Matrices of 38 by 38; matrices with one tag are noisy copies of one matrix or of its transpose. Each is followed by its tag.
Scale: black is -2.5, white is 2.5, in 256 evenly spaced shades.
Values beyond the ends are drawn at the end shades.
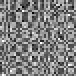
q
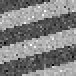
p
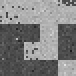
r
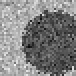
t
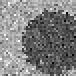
t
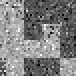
r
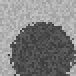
t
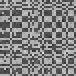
q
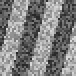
p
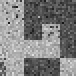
r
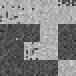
r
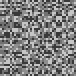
q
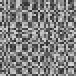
q
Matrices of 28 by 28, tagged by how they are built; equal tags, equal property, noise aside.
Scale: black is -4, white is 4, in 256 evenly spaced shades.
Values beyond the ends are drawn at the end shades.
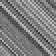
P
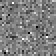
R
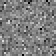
R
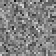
R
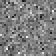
R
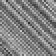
P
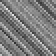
P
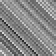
P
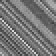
P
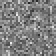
R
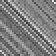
P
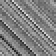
P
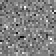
R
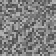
R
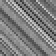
P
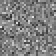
R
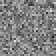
R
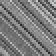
P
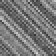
P
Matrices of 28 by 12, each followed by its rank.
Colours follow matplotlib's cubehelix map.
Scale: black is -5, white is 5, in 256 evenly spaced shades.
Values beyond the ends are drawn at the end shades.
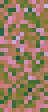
full rank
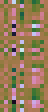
two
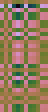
one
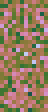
full rank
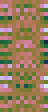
two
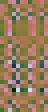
two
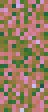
full rank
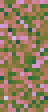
full rank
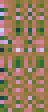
two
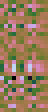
two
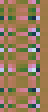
one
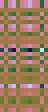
one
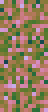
full rank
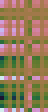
one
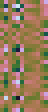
two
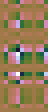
one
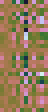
two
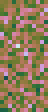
full rank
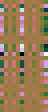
one
